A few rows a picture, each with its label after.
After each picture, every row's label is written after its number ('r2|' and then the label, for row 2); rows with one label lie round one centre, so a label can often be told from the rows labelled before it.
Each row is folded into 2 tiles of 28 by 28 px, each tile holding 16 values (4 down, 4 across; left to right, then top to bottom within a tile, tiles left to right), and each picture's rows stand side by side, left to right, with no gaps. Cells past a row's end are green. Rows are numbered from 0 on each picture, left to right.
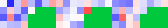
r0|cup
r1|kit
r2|cup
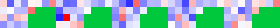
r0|kit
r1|cup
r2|cup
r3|cup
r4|kit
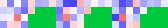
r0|kit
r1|cup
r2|cup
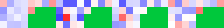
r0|kit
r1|cup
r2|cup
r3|kit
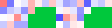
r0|kit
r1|cup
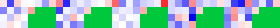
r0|kit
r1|kit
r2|kit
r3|cup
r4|cup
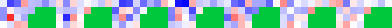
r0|cup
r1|kit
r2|cup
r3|cup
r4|cup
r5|kit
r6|kit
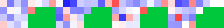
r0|kit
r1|cup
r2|kit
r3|cup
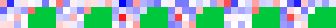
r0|kit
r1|kit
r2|cup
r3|cup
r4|kit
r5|cup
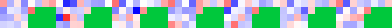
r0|kit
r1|cup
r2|kit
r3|kit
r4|kit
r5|kit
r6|kit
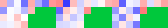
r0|kit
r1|kit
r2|kit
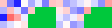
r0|cup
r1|kit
